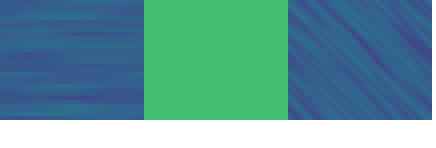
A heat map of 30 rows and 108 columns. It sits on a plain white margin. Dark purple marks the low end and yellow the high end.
It is made of 1 by 3 panels. Panel 1,1: low, streaked across, faint in contrast. Panel 1,2: high, flat. Panel 1,3: low, slanting down to the right, faint in contrast.
